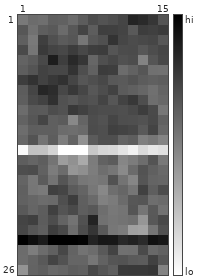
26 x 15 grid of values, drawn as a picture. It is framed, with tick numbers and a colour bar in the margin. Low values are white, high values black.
Odd lines: rows 14 and 23. Grain: streaks across. Slope: none. Histogram: skewed, a long tail of low values.
